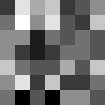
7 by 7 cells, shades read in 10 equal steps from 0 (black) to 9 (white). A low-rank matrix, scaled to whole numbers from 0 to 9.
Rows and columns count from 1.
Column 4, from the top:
7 8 4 2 3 7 0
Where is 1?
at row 3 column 3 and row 4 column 3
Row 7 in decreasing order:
5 5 4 3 3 0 0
